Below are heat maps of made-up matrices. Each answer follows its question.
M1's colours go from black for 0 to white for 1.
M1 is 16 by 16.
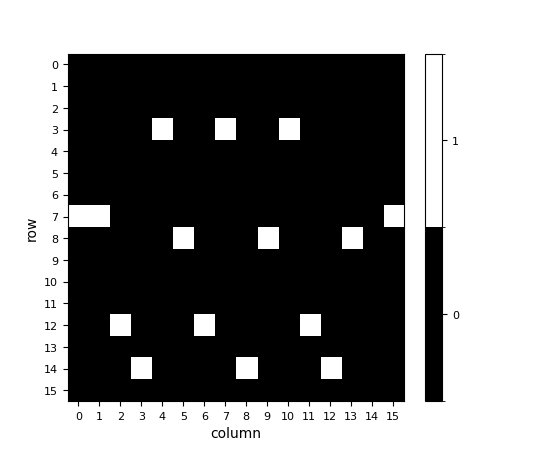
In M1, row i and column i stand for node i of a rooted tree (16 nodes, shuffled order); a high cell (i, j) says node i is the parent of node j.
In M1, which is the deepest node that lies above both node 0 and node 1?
7
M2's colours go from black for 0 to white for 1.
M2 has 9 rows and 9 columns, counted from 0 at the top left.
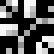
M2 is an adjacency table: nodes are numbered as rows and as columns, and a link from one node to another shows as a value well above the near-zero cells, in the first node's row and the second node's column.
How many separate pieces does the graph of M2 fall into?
1
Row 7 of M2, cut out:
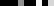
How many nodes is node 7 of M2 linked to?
3
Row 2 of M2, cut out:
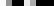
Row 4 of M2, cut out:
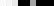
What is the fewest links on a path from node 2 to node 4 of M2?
1
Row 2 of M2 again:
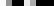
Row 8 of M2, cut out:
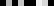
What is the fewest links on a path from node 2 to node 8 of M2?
2
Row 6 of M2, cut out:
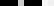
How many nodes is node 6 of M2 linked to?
3
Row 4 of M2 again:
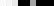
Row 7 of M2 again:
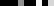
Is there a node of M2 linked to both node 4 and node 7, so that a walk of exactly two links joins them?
no
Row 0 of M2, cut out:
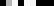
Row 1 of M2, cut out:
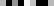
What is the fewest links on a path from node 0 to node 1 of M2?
1
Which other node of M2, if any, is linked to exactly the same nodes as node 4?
none
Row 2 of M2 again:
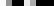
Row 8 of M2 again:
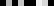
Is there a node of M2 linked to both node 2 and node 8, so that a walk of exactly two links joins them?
yes
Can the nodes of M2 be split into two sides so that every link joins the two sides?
no
